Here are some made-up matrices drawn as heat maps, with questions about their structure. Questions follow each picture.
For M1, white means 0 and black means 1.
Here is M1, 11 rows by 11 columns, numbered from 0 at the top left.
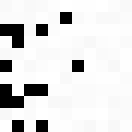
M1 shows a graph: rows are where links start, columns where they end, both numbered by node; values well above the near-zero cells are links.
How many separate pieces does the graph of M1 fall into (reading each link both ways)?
3
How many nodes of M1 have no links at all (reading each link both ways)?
2
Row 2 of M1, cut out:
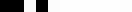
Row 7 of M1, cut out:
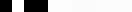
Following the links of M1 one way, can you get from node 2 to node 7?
no
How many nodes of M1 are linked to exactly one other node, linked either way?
1
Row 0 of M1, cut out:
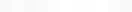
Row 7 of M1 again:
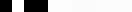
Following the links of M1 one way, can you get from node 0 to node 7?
no
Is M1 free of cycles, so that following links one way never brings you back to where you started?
yes
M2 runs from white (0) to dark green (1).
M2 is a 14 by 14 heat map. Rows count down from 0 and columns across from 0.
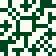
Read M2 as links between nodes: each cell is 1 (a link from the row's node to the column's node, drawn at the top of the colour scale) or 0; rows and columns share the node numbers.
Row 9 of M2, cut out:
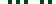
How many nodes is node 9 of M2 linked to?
5
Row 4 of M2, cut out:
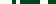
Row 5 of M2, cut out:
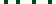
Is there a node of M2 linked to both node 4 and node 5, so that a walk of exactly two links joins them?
yes
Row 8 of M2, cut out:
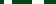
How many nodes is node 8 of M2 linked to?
9
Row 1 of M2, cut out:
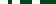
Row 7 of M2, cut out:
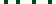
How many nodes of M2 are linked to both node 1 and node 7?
1
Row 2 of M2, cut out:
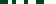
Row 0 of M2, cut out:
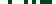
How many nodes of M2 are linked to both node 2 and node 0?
2
